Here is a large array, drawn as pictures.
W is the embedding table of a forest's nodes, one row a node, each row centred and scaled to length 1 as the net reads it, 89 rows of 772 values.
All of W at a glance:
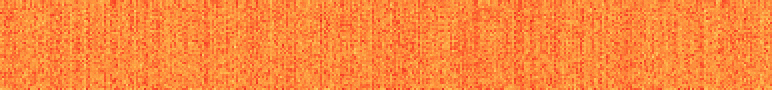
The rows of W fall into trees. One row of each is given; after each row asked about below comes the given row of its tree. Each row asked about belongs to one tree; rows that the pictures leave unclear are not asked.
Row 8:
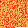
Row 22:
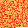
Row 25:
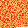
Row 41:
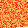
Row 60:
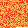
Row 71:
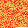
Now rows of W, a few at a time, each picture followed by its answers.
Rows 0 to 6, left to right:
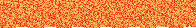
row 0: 22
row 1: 25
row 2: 22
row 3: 25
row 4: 41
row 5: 25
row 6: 22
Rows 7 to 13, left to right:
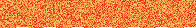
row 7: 25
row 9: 71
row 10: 41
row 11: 8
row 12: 71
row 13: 25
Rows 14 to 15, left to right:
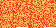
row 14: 41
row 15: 22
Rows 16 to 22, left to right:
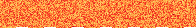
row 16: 25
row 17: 25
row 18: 71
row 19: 25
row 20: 41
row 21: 41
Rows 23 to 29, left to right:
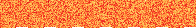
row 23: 41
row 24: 41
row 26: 71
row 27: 22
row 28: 41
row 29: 22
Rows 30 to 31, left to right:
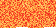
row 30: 25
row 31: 25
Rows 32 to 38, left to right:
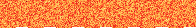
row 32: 71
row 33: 71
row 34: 41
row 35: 22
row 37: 71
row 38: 22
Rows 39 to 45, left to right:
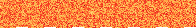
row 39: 60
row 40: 41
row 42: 22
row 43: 22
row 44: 71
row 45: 22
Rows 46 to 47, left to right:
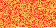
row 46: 60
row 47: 71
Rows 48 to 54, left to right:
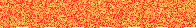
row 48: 60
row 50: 41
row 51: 22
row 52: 60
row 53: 22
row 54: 71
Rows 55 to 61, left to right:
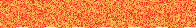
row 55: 25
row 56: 71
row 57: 25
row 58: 8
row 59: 25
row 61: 41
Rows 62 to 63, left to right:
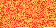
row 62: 71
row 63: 8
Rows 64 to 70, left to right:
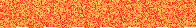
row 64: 60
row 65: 22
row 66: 8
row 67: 22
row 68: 60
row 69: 71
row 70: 60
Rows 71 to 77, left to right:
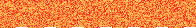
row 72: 25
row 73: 71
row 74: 25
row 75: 41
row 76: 41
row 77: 71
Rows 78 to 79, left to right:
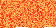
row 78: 22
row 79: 25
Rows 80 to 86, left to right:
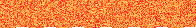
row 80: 25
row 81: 22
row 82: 25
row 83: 22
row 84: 41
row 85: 71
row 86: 41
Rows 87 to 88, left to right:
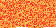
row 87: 60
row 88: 8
